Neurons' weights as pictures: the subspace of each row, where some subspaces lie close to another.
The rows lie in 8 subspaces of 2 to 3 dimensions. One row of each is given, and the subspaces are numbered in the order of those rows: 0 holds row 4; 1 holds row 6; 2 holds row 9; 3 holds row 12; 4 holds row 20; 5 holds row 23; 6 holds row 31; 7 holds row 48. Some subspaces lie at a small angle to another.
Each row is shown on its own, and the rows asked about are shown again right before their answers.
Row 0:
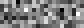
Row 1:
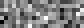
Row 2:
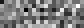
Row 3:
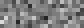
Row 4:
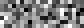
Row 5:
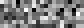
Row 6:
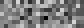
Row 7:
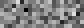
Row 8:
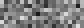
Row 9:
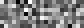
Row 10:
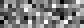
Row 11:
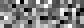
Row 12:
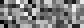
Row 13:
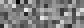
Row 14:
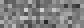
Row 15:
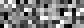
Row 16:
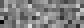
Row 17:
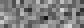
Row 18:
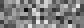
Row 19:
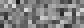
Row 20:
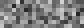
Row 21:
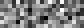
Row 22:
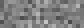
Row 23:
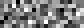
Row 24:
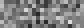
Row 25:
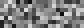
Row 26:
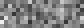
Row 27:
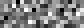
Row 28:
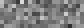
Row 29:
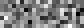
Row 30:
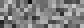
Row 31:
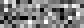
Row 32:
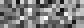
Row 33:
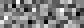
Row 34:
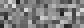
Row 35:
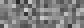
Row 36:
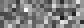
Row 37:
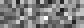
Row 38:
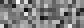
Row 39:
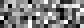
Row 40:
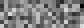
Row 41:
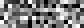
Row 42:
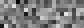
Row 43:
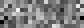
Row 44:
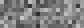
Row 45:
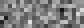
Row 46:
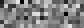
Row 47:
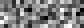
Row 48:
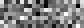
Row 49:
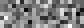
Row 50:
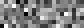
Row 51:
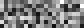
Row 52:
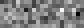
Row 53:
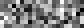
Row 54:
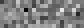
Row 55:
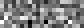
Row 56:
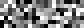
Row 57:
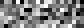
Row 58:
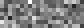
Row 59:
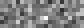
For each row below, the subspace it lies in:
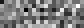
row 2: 6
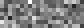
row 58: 3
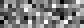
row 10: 4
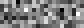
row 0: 6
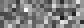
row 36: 4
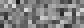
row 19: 2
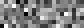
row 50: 3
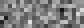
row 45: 0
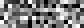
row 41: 0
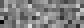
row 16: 7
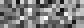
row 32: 1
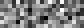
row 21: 1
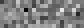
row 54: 6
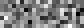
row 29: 0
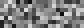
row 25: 3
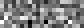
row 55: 5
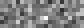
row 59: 1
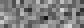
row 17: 7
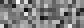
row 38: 2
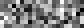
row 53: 4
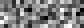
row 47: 7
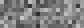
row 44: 1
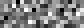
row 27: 5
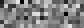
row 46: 4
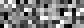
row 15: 2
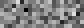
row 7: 4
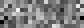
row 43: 4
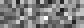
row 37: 1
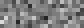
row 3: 1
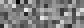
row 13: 2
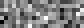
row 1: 7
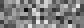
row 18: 5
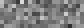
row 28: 4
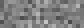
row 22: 5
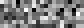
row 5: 6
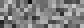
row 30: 3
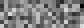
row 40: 6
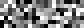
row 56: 3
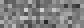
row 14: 6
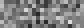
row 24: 5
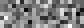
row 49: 0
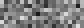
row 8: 7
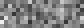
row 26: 4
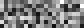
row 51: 6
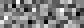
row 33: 5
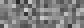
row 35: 2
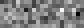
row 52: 6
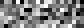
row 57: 7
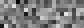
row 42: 3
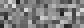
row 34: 2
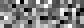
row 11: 0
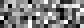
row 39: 0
